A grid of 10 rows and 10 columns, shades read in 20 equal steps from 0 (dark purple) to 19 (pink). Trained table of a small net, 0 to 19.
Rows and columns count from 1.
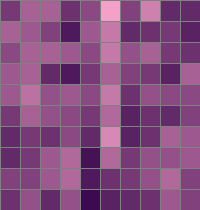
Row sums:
90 72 93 71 94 71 72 79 77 56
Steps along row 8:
up up up down up down up same up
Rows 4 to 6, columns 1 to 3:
10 11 4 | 10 13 9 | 6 11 9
